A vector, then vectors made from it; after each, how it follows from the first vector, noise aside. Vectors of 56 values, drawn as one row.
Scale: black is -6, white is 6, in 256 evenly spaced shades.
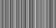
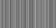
shrunk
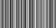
scaled up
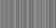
shrunk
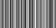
scaled up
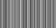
reversed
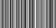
scaled up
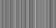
shrunk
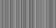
shrunk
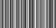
scaled up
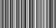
scaled up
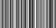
scaled up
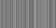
shrunk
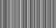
reversed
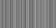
shrunk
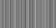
shrunk
